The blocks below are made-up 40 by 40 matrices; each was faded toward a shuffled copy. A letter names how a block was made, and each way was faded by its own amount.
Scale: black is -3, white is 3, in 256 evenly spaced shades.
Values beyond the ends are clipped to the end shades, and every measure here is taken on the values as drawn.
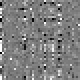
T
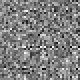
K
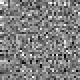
K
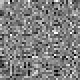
K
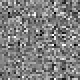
K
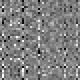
T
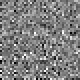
K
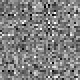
K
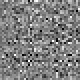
K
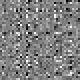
T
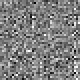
K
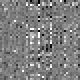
T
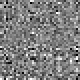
K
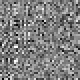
K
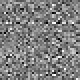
K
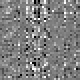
T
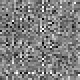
K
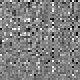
T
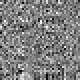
K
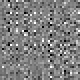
T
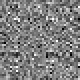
K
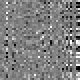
T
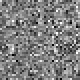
K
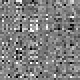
T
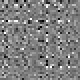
T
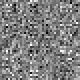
K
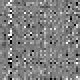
T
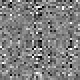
T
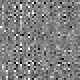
T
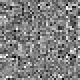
K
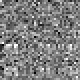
K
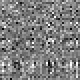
K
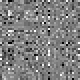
T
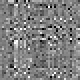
T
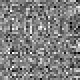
K
